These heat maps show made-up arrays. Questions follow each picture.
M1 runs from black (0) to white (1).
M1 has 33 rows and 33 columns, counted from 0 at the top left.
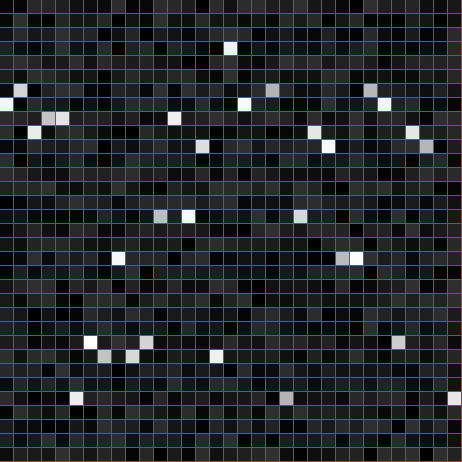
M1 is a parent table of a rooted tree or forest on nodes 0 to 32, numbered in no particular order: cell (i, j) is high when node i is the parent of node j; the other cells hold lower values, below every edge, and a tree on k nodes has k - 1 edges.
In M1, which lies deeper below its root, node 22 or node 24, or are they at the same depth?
node 22
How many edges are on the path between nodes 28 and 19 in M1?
3
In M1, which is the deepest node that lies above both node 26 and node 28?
24
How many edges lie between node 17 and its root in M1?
3
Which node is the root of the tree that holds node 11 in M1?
18
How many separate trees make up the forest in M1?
2
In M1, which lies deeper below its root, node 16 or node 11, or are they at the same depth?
the same depth
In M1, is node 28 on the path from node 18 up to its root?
no
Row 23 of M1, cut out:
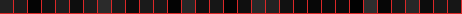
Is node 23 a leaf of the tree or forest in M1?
yes
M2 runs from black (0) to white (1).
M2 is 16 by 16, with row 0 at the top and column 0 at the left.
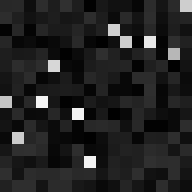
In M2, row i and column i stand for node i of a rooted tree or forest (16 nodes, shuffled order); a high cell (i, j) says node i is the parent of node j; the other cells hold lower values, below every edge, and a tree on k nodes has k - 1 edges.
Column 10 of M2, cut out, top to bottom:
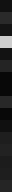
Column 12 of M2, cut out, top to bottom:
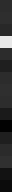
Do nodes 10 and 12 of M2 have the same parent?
yes
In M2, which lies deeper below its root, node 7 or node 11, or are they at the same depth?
node 7
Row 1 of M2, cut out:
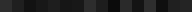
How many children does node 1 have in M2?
0
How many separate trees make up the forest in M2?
5
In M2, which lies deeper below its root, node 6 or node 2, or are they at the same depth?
node 6
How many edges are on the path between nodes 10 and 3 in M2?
1
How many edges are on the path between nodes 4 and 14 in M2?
1
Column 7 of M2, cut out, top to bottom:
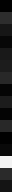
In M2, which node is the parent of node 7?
13
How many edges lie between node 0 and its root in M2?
1
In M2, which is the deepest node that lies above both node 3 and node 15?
8
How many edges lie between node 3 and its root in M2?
1
